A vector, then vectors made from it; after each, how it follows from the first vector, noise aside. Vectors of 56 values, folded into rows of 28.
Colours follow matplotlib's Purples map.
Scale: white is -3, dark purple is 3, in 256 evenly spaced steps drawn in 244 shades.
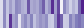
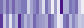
negated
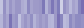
shrunk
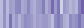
shrunk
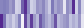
reversed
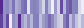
negated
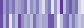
negated
